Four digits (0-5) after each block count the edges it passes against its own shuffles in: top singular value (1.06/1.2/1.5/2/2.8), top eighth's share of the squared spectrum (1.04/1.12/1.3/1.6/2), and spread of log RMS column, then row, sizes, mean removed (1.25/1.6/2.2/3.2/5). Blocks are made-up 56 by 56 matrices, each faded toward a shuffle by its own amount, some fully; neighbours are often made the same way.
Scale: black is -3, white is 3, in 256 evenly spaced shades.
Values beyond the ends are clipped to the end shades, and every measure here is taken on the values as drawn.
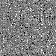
3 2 0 0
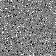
0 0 0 0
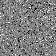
2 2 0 0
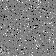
0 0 0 0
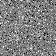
0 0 0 0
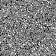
0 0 0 0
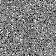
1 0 0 0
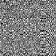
4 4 2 2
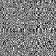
4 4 2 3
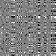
5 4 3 3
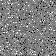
1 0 0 0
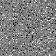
3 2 1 1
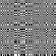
5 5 4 4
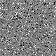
1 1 0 0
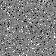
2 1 0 0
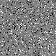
2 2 0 0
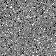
1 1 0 0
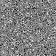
1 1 0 0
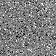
1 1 0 0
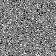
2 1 0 0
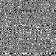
3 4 1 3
